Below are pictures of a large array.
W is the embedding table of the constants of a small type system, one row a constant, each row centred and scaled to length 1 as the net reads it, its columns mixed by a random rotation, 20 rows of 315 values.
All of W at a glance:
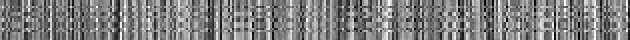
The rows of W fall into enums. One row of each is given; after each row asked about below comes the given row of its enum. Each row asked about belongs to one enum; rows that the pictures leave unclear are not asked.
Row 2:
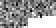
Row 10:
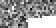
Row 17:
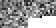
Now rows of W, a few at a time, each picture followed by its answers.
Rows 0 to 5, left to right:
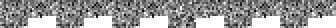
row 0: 2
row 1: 2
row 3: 10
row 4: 2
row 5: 2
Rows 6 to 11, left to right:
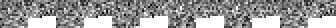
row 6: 17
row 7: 17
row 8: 2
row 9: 10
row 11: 17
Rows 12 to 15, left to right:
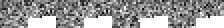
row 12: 17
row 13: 17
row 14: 10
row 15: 2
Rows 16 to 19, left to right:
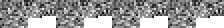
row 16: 17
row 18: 17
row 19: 17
